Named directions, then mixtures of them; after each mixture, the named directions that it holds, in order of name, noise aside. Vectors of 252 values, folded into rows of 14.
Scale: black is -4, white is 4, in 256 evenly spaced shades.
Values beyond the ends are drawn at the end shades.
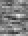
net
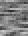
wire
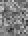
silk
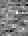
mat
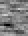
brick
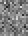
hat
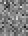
hat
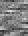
wire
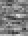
net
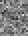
hat, net, silk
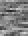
wire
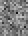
hat, mat, silk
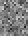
hat, silk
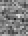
net, silk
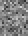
hat, silk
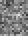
hat, net, silk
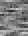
wire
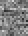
silk, wire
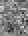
brick, silk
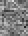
silk, wire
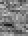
brick, hat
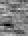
brick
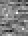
brick, mat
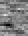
brick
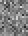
hat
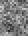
brick, hat, silk
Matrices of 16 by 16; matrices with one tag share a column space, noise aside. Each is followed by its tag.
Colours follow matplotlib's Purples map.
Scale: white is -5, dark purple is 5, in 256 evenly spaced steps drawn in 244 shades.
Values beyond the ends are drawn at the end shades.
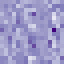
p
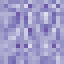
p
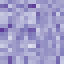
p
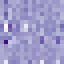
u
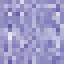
p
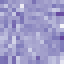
p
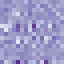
u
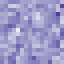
p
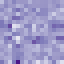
u
